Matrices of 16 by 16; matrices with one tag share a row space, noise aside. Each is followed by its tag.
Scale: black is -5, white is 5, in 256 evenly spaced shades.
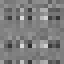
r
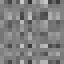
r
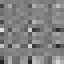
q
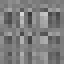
r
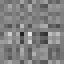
r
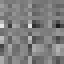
q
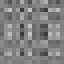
r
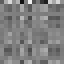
r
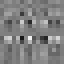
r
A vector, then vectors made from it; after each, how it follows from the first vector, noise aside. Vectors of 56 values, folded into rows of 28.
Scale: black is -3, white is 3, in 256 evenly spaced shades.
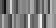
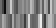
copied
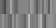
shrunk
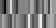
copied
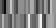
copied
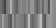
shrunk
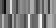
copied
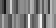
copied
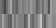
shrunk
